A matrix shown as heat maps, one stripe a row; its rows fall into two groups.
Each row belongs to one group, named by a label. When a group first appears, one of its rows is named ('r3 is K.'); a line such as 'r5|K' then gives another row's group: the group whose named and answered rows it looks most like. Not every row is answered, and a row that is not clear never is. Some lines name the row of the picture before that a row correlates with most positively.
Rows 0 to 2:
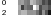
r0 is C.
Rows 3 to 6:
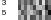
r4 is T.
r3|T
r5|C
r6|T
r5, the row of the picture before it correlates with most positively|2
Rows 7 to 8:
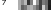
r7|C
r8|C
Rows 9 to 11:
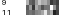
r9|C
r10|T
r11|T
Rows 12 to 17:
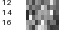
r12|T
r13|C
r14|T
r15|T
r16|C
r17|C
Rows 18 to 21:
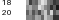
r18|C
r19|C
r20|T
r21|T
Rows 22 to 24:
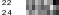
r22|T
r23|T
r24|C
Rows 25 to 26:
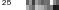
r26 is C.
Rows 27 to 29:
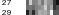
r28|T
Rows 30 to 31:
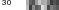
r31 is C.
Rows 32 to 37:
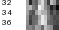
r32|C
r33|C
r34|C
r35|C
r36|C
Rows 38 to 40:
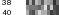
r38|T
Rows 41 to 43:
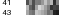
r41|T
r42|C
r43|C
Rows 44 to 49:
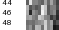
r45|C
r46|C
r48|T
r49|T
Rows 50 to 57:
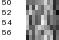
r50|T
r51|T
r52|T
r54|C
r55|C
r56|T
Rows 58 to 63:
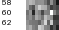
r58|C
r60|T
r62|T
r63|C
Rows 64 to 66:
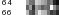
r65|T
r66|C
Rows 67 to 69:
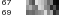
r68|C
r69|T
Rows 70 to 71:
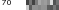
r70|T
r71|C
